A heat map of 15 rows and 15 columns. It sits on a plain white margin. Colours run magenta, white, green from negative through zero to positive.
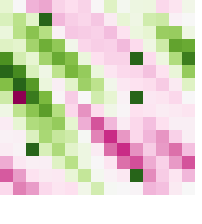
On average the colour sits 50% of the way up the scale. The middle left is the ninth with the highest average. The halves do not mirror each other. Values change most from cell to cell in the middle left. Streaks slant down to the right. Six lone cells stand out: five far higher and one far lower than their neighbours.
